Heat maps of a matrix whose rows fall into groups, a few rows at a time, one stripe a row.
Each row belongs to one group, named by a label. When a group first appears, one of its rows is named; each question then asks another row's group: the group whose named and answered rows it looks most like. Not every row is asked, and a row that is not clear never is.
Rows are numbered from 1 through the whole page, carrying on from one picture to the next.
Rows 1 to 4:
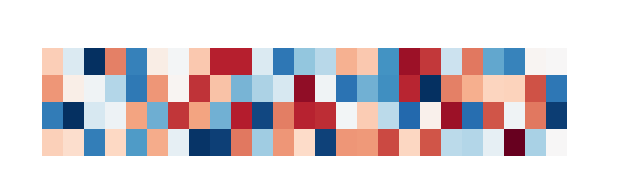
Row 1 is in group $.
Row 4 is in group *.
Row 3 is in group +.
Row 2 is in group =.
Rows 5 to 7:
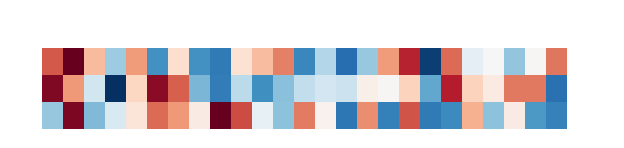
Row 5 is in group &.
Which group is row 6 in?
=
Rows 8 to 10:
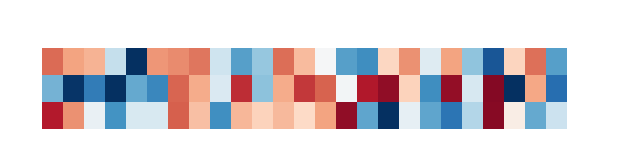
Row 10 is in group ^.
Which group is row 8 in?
=
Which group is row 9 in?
+
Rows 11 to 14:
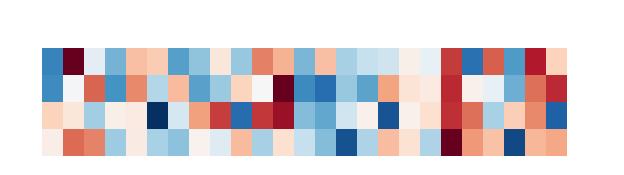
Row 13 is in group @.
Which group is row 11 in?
&
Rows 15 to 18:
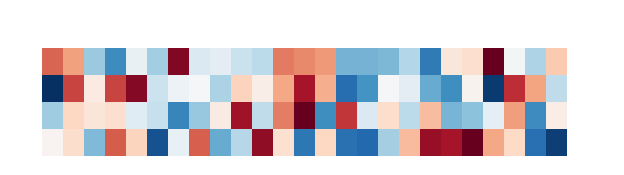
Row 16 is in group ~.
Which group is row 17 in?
*
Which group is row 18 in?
@
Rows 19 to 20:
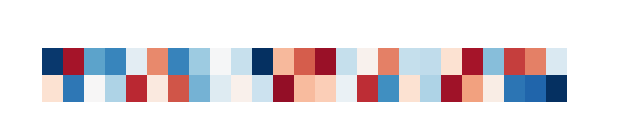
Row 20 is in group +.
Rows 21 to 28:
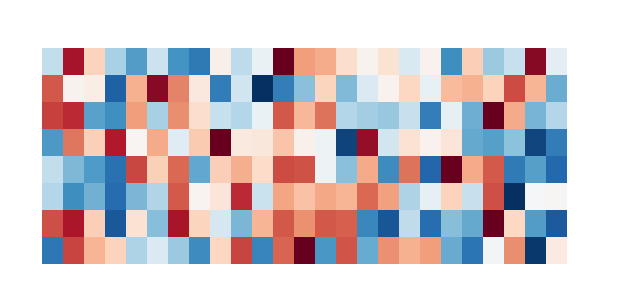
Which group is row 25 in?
+
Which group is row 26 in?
+
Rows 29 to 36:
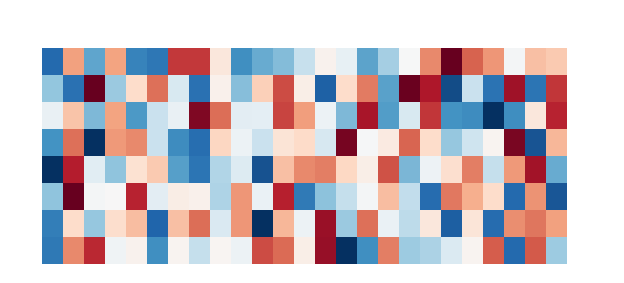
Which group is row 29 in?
@
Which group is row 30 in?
*
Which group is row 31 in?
$
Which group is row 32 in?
*
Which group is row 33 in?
~
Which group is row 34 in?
&
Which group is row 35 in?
~
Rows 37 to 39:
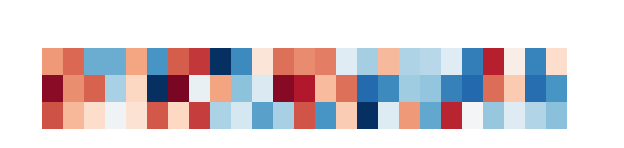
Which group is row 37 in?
^
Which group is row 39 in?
=
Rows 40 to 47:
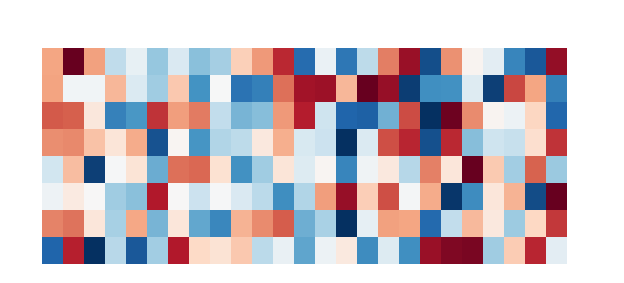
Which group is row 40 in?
&
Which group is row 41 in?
~
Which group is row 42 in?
=
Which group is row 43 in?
&
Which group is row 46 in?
&
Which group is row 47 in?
@
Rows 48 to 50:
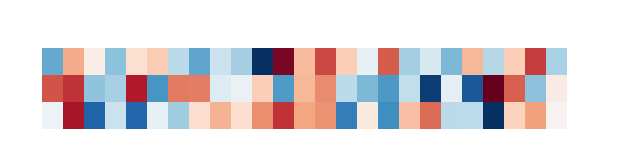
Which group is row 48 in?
~
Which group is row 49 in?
^
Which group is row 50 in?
$
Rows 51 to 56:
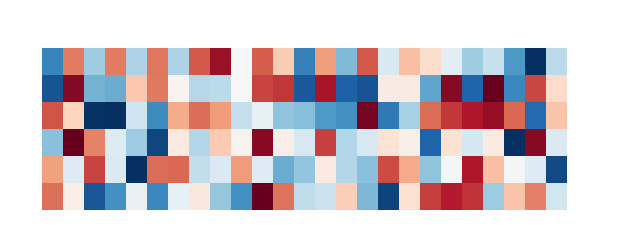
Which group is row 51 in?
$
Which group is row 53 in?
@
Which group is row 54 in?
&
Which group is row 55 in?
=
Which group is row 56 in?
@
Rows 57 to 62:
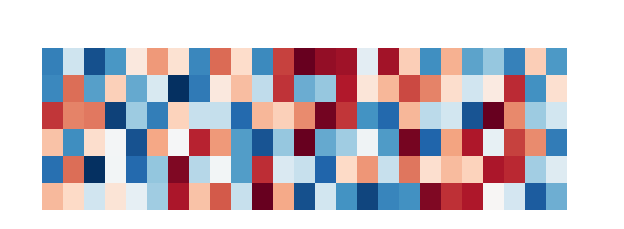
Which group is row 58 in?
*
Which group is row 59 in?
^
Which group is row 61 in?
@
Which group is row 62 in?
@
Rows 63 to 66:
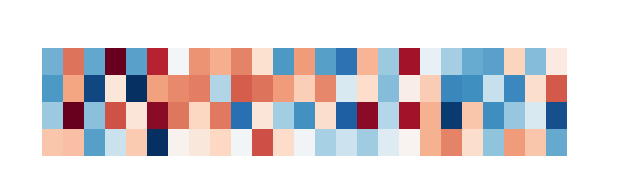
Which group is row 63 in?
$
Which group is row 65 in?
$
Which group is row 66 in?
@
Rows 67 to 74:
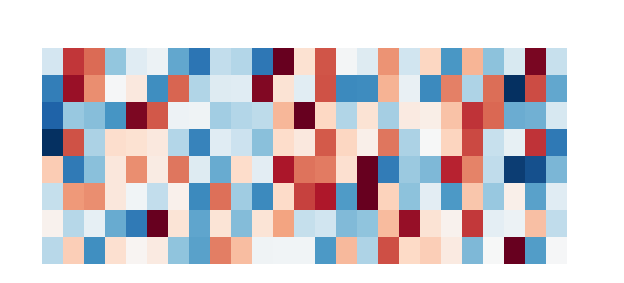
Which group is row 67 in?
~
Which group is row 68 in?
&
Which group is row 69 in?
+
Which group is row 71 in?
+
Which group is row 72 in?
~
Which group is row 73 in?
=
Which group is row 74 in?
*
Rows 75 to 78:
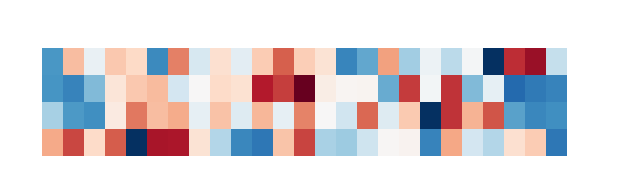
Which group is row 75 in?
~
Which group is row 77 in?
+
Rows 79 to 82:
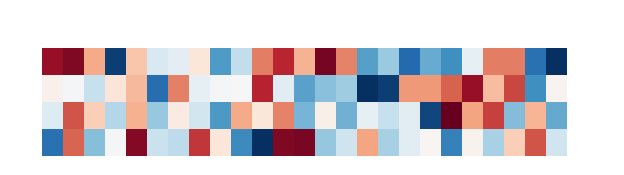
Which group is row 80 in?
@
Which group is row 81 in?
&
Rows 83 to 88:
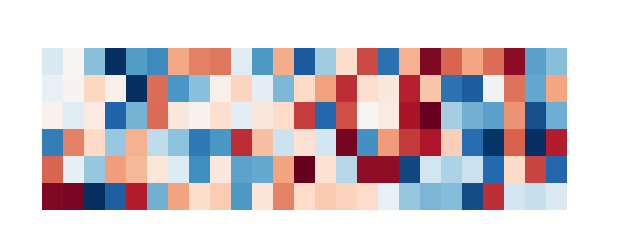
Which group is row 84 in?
*
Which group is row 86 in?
*
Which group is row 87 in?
~
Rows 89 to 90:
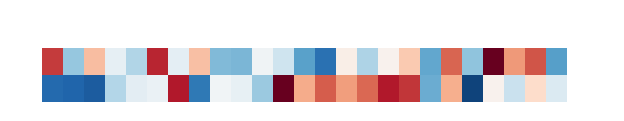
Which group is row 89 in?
=
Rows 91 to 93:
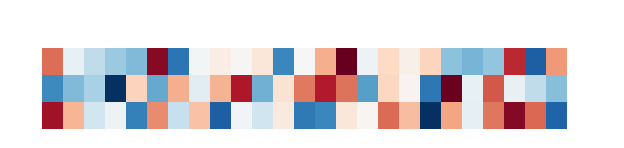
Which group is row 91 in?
*
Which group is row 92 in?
+
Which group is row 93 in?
=
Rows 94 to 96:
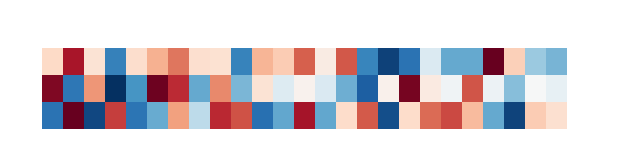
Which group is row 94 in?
^
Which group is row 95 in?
=
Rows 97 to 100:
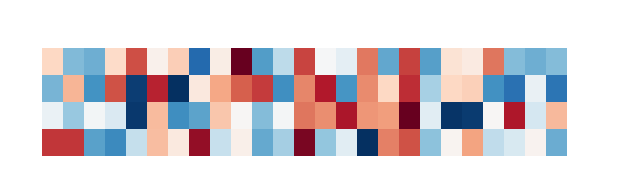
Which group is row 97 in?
+
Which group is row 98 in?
$
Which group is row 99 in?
*
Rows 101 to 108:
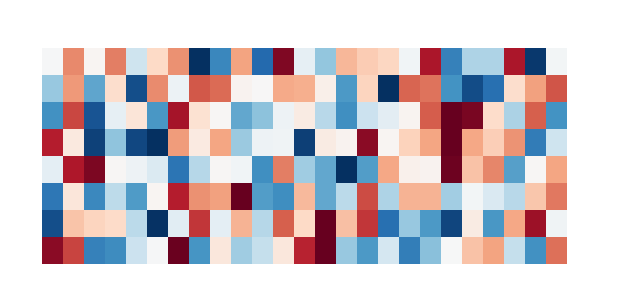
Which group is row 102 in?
$
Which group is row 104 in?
@
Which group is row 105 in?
&
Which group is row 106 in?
$
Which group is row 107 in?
~
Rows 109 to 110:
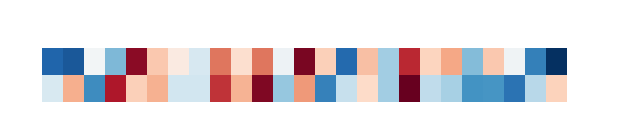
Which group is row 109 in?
+
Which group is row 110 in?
$
